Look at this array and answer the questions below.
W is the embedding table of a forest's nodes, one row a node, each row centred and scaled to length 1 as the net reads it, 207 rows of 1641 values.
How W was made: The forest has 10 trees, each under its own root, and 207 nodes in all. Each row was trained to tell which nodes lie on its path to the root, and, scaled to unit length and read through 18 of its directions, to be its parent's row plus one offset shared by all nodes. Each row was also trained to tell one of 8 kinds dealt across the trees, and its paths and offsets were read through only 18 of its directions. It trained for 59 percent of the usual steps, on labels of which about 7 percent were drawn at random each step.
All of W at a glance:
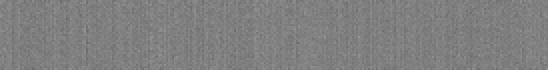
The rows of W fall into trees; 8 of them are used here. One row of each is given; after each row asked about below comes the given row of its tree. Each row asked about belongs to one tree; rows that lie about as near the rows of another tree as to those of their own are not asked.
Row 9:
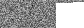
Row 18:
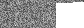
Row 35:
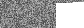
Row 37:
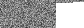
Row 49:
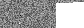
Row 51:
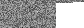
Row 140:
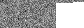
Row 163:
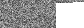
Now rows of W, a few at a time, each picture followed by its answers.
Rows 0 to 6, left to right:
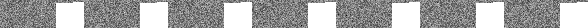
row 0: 140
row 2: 35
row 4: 37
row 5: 9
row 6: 35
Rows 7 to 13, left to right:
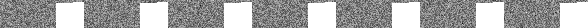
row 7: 9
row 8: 51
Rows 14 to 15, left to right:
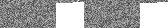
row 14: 49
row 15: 51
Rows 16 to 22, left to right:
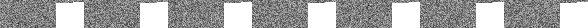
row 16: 9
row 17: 35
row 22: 18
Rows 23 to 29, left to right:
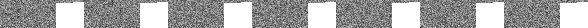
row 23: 49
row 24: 140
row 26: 37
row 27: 9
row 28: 49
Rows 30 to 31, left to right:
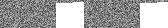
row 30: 9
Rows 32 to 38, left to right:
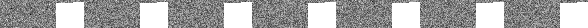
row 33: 163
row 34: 35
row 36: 49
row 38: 18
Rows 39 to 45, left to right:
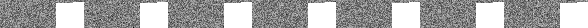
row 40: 140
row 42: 9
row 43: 9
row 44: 35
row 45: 140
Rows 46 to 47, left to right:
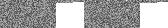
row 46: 49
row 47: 9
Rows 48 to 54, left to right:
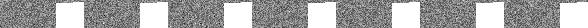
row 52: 35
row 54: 35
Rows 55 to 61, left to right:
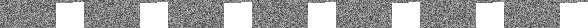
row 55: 9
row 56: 140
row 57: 9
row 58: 37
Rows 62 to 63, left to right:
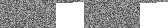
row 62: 51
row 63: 35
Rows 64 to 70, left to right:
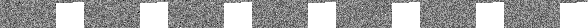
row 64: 35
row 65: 49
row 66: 49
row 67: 37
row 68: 49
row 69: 51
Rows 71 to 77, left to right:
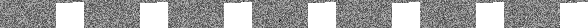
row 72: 18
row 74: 35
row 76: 37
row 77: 140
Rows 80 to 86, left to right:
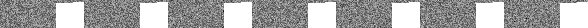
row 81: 35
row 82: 163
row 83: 9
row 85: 35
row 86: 163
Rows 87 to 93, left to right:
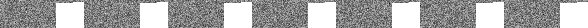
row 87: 9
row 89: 9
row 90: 9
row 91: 163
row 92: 35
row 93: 9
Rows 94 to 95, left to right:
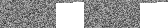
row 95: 9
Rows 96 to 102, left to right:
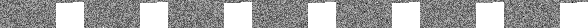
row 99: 140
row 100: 35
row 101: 49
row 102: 37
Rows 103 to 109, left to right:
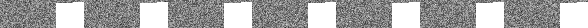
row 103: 35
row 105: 140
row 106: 51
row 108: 35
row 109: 163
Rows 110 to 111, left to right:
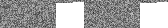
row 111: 163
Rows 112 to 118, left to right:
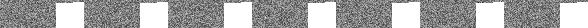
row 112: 9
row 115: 35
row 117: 140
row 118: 37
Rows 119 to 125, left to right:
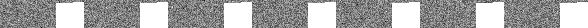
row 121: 49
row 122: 35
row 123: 140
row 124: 51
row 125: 9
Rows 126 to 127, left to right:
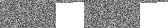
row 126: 9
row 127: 140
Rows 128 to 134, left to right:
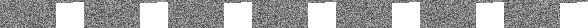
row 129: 49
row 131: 140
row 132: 18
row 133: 140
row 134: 35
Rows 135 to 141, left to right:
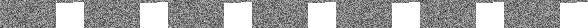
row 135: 9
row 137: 35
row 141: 163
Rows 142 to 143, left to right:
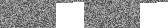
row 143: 35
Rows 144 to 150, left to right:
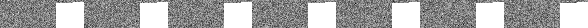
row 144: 163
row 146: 37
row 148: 163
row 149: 163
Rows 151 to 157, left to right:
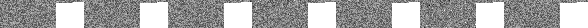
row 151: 37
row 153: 9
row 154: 163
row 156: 140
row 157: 9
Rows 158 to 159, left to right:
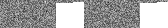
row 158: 140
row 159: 9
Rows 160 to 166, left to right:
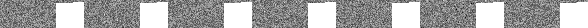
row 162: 163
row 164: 140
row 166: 37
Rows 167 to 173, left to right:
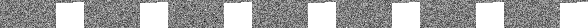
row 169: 49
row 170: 9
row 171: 9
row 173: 37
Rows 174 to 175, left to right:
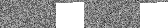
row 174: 163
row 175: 9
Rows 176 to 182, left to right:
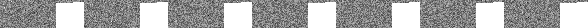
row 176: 49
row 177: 9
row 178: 35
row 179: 37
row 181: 51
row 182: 163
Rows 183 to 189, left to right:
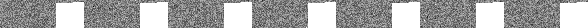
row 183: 9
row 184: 49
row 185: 35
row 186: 49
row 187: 35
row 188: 49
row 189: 163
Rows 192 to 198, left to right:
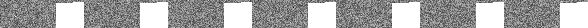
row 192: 35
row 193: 9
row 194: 9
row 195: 35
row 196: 35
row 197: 37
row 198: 37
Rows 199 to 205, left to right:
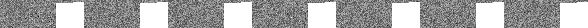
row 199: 140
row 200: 49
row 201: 140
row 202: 35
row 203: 35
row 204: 35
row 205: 37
